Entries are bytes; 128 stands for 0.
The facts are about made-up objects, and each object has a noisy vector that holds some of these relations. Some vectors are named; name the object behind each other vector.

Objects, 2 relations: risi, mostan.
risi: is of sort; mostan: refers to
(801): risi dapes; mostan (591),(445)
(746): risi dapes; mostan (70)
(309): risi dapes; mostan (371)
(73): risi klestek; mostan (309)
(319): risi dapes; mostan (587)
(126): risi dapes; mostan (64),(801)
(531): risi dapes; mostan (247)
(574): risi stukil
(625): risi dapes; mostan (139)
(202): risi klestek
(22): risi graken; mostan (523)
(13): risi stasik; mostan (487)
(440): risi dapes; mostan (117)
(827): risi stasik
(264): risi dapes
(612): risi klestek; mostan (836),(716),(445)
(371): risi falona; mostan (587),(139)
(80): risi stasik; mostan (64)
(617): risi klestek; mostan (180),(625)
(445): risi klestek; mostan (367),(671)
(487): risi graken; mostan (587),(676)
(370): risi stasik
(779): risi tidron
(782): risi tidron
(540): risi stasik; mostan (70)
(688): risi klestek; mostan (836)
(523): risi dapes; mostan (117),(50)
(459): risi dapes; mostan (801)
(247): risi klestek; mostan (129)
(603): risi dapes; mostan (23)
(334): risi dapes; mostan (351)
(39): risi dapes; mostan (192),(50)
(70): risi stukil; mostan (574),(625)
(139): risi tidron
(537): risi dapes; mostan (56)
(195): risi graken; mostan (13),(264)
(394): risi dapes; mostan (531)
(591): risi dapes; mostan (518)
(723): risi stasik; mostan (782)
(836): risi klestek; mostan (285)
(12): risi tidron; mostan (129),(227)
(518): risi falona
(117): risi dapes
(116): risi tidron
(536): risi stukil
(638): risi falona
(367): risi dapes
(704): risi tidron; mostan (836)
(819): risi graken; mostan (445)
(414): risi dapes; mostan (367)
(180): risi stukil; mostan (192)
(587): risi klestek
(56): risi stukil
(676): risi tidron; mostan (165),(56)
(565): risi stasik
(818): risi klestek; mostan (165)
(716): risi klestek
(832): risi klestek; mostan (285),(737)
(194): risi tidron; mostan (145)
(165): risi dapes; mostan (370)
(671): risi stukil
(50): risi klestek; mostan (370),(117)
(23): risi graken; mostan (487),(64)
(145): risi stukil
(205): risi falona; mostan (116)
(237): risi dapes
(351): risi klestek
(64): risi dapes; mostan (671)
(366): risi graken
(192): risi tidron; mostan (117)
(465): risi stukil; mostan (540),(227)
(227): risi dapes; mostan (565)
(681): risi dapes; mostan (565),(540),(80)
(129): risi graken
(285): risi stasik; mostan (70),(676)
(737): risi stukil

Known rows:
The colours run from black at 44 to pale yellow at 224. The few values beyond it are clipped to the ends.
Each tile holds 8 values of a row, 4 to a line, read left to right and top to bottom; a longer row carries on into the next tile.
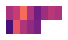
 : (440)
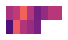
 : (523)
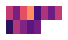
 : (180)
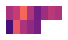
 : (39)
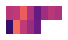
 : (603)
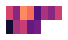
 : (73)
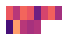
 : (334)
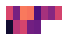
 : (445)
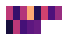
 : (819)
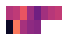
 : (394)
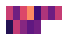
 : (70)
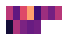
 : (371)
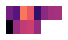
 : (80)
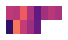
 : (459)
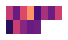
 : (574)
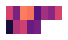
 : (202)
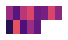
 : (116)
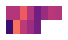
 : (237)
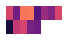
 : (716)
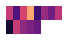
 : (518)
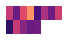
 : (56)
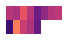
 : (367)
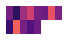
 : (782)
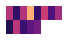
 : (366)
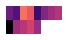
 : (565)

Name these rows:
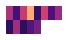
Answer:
(22)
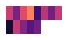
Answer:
(465)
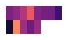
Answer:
(194)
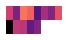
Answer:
(247)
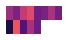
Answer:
(676)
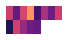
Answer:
(671)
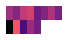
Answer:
(12)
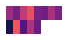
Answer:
(139)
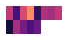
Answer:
(205)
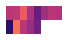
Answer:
(681)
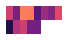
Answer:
(587)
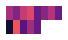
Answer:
(704)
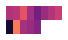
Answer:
(531)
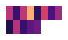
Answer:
(195)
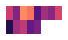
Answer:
(50)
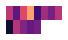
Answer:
(638)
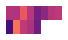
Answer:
(264)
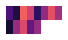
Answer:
(723)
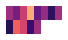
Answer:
(145)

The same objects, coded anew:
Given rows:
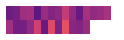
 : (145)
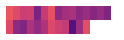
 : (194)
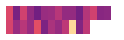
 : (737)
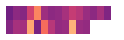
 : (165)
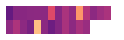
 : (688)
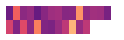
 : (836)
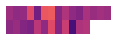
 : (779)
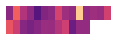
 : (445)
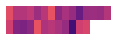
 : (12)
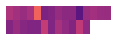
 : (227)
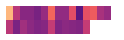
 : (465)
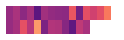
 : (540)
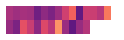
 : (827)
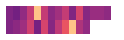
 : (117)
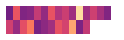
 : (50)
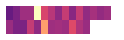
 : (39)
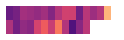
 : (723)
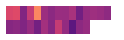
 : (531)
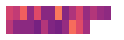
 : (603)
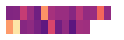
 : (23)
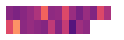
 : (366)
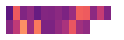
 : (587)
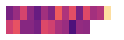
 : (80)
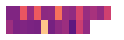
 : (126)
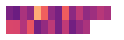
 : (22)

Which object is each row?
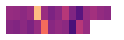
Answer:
(394)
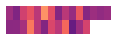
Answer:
(192)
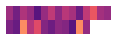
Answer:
(371)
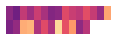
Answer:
(370)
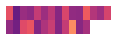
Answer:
(180)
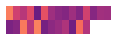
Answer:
(139)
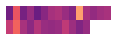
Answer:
(716)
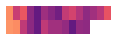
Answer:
(819)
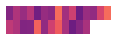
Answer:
(565)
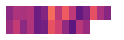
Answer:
(205)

